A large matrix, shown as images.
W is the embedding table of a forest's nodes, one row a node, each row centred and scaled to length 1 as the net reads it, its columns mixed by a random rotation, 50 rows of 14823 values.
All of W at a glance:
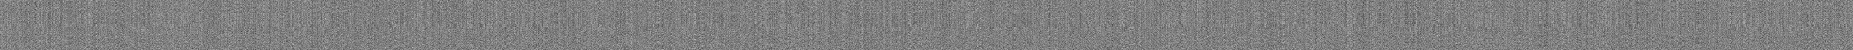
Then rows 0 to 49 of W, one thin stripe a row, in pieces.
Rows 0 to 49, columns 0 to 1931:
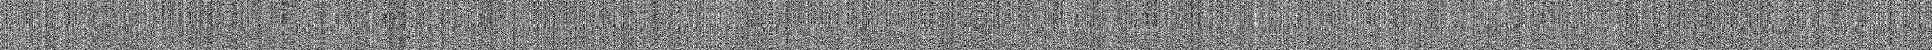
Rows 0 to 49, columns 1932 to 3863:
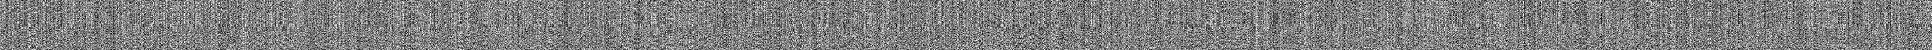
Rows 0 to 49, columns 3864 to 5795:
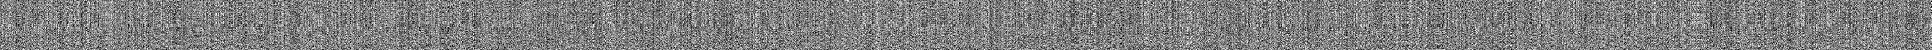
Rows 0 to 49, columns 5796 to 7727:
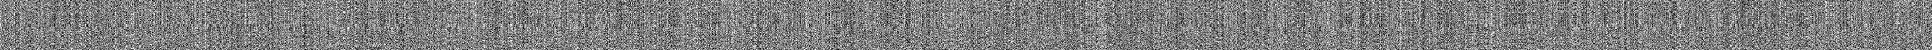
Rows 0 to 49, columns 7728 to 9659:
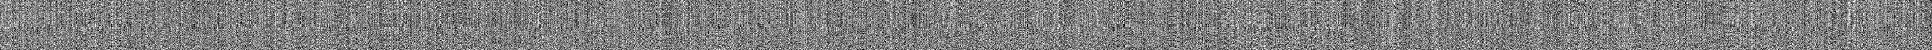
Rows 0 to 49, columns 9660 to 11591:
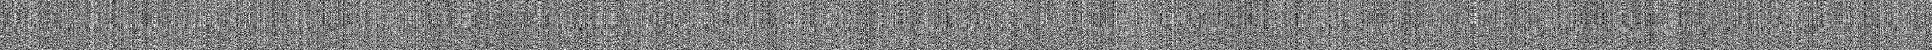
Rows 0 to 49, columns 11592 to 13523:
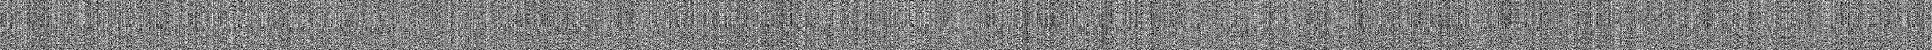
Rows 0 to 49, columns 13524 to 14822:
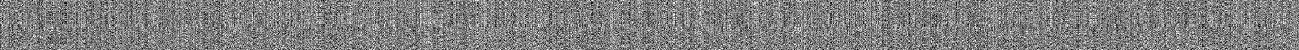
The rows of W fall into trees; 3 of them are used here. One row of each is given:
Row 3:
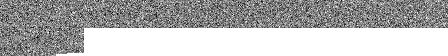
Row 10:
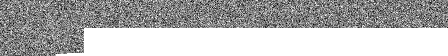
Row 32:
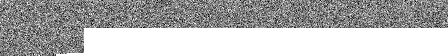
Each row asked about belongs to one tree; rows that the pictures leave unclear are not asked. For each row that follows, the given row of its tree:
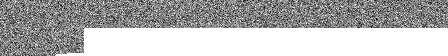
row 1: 10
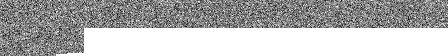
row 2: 3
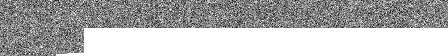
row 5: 3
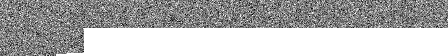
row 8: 32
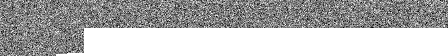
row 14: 3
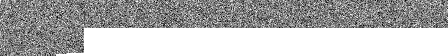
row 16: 32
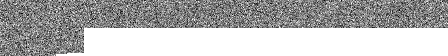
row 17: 3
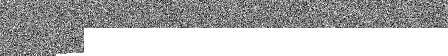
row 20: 32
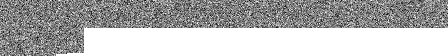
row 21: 3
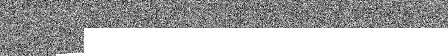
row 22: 3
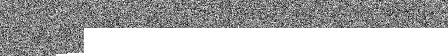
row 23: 3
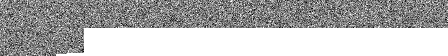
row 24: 32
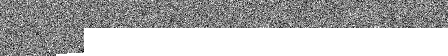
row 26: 32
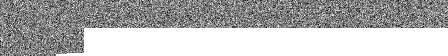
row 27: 10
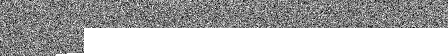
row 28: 10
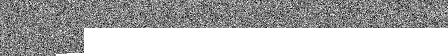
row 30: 10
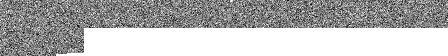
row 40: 32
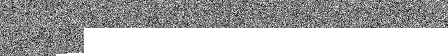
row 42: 3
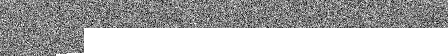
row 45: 32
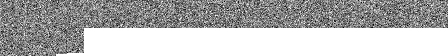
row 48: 3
